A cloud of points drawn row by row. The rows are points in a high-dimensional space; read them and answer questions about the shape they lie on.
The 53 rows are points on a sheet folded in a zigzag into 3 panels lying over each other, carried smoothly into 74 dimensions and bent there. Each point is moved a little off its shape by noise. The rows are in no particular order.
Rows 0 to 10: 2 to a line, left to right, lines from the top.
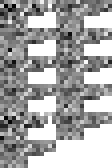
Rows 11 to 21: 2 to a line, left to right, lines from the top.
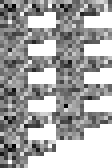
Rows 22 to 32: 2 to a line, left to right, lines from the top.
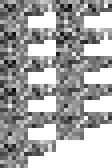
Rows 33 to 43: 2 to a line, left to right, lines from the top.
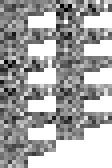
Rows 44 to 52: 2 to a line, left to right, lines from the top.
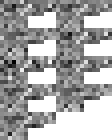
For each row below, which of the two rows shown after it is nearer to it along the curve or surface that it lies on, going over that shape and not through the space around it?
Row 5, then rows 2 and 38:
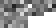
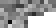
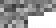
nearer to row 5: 2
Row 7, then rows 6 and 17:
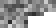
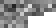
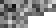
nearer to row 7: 6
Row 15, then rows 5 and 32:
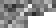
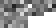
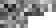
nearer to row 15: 5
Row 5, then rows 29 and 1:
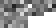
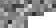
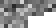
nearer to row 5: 29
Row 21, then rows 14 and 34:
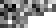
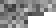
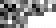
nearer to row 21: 34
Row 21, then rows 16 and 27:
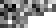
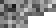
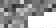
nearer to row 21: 16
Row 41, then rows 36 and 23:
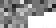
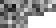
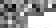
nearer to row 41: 23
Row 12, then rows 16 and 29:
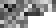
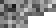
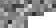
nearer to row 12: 29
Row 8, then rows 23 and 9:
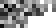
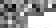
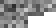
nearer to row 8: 23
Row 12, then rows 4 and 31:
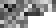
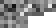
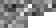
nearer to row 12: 31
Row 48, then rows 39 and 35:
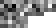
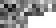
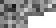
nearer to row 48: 39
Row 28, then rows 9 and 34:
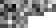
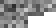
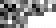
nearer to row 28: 34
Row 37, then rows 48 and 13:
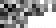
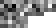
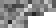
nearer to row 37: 48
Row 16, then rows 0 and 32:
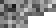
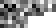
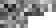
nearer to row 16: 0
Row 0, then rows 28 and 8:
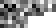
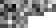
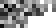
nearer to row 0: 8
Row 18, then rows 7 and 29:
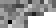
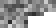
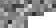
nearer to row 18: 29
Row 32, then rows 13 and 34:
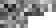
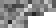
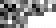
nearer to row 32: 34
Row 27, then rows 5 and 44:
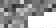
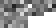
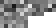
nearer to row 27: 44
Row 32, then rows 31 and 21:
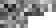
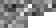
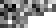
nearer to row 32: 21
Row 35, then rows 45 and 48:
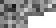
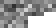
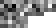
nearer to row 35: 48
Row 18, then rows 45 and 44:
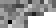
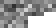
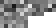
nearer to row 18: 45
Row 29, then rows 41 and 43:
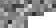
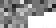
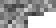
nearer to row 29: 41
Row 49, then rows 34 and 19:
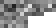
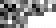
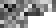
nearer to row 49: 34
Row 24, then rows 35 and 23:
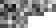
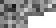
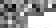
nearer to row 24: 35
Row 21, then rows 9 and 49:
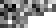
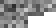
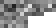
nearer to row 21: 9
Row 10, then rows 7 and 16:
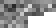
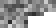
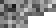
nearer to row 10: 7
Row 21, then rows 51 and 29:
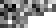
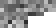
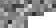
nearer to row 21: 51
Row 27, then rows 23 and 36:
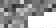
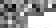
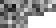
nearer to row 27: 23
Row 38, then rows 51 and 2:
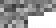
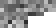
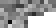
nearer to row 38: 51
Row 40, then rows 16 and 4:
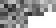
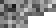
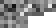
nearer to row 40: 16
